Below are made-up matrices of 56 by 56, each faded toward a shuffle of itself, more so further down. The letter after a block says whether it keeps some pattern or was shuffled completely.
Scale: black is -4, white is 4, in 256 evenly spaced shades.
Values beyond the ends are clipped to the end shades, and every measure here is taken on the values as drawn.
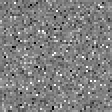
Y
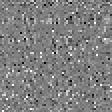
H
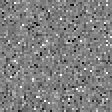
Y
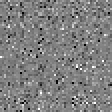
H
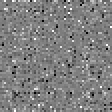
H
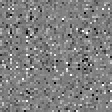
H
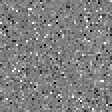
Y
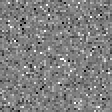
Y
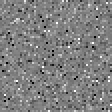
Y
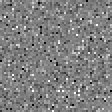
Y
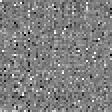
H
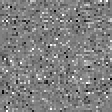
H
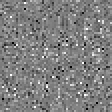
H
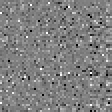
H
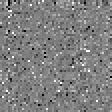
H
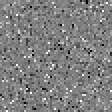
Y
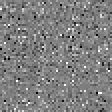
H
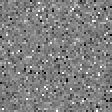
Y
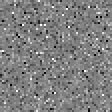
Y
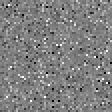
Y
